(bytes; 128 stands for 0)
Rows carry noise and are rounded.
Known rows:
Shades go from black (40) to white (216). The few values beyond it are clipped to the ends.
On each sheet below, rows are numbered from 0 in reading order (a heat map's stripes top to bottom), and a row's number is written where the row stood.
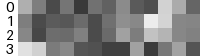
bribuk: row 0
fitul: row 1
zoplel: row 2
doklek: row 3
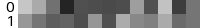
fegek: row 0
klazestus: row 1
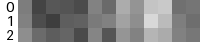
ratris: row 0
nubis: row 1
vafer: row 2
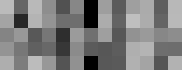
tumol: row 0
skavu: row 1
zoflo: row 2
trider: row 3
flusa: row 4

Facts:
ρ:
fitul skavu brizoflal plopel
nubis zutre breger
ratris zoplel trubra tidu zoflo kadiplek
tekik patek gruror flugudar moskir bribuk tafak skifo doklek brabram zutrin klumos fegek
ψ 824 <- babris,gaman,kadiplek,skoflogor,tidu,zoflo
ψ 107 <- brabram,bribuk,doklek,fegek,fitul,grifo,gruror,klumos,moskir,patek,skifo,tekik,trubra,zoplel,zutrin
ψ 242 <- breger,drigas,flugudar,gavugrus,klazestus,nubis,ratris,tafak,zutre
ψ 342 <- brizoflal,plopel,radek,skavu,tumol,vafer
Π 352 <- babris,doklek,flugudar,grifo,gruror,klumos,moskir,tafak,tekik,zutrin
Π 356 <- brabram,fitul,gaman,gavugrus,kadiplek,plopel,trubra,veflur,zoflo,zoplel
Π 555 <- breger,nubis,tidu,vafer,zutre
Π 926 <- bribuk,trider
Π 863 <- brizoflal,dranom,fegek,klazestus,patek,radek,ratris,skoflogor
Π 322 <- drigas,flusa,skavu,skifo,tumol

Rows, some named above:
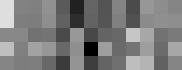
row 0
grifo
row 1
grifo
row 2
veflur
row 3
drigas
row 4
dranom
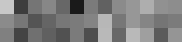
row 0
tekik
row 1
breger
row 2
brizoflal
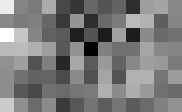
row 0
moskir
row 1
dranom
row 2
klumos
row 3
skifo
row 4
kadiplek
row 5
plopel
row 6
zutre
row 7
babris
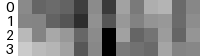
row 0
radek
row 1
skoflogor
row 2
drigas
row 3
skifo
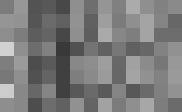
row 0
gaman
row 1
gavugrus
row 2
klazestus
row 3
babris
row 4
tidu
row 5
tidu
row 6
babris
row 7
gavugrus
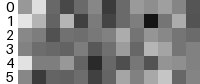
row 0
brabram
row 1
tafak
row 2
breger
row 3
trubra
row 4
grifo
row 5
patek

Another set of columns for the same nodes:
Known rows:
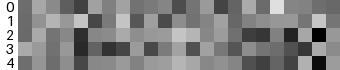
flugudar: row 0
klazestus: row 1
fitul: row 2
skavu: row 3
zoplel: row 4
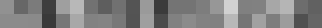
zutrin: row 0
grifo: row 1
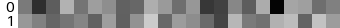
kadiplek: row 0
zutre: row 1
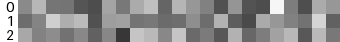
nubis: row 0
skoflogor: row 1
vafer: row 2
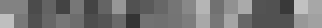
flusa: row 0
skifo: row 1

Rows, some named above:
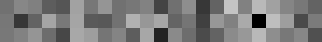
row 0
tafak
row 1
plopel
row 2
babris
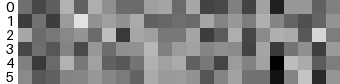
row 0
zoflo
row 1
trider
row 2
tidu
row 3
veflur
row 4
plopel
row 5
brabram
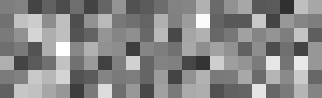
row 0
flusa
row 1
patek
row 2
radek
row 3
bribuk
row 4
breger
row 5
brizoflal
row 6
ratris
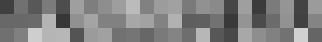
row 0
veflur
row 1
gaman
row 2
skoflogor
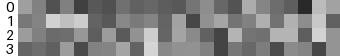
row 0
drigas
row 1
brizoflal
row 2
zutre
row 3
gavugrus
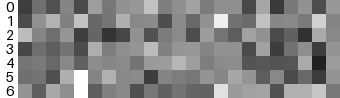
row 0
veflur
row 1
dranom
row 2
tumol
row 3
veflur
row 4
trubra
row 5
bribuk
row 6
fegek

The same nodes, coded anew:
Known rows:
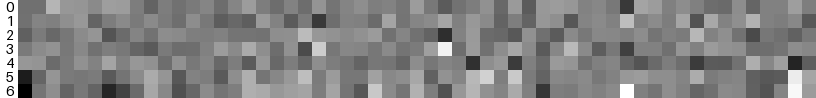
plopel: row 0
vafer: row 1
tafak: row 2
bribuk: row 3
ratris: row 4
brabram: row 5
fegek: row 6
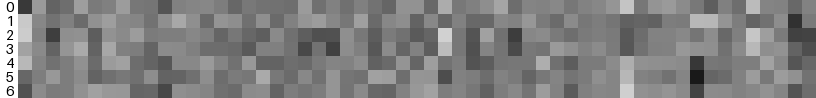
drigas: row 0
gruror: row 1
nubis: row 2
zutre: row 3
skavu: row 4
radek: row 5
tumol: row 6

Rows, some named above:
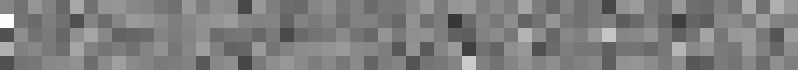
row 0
gaman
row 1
patek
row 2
flusa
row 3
babris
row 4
gavugrus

